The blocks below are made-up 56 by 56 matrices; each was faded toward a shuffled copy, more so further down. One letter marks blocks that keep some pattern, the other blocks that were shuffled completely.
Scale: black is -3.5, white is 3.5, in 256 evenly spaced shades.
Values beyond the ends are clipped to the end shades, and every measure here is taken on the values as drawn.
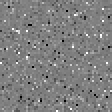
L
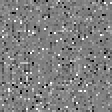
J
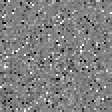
J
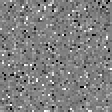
J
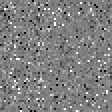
J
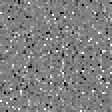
J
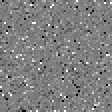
L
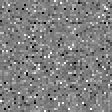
J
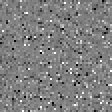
J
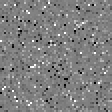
L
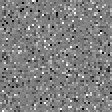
J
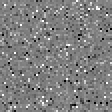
J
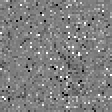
J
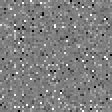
J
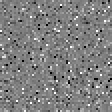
J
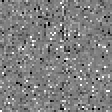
J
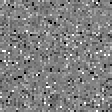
J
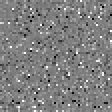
L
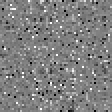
J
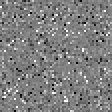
J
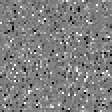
J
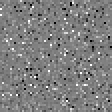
J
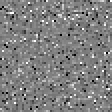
J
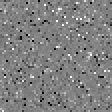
L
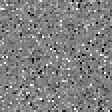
J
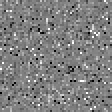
J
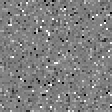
L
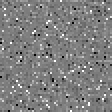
J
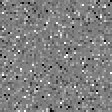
L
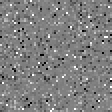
J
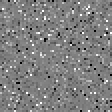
L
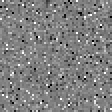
L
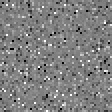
L
